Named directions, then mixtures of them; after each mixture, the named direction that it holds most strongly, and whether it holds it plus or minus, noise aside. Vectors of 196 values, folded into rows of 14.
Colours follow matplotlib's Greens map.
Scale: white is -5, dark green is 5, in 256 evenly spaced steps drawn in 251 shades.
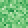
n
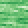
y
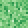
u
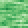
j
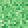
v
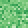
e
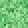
n, plus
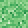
n, minus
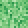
u, plus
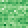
y, plus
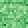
n, plus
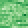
j, minus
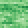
y, minus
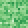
u, plus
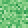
e, plus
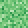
n, minus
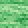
y, plus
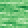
y, minus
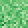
v, minus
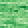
y, minus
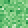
e, plus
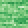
y, plus
